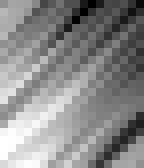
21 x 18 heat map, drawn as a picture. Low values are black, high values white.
Ninth with the highest average: bottom left. Grain: diagonal, up to the right. Slope: up to the bottom left. Histogram: bell-shaped.
